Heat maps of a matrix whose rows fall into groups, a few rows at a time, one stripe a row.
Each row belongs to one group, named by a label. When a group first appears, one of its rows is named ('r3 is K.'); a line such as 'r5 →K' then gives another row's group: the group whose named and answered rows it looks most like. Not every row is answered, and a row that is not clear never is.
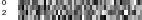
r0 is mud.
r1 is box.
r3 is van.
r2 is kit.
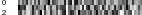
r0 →van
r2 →box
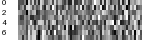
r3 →box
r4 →mud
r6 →kit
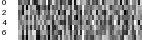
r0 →mud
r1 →kit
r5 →van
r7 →kit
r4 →van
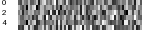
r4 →kit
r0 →box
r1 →kit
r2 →van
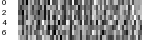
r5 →kit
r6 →van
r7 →kit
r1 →box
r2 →box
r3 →van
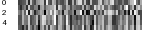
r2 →mud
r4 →box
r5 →box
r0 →mud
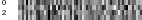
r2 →kit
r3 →kit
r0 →kit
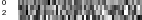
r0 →van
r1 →box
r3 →mud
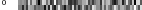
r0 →kit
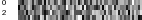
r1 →mud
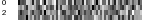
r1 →kit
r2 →box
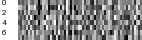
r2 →box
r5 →mud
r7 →van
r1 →kit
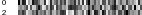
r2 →mud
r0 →mud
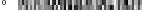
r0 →van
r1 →van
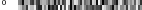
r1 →kit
